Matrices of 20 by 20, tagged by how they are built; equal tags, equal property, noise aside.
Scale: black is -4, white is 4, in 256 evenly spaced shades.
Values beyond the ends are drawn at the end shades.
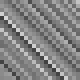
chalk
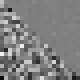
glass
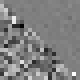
glass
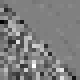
glass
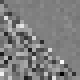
glass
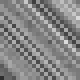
chalk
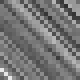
chalk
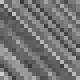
chalk
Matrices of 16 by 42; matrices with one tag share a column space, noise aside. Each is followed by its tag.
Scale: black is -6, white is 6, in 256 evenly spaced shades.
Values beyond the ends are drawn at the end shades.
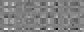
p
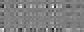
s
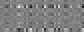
s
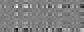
s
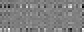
s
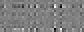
s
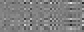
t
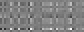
p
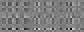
p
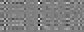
t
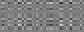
t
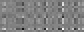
p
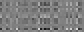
p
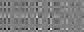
p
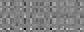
p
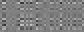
t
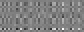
p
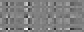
p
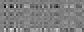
s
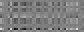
p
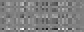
p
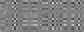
t
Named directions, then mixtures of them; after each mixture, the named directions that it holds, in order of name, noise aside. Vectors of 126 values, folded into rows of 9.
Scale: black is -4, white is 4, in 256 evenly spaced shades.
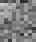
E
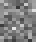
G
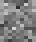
E, G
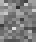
E, G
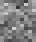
E, G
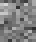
E, G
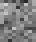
E, G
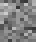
E, G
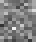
G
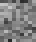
E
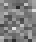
G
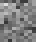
E, G
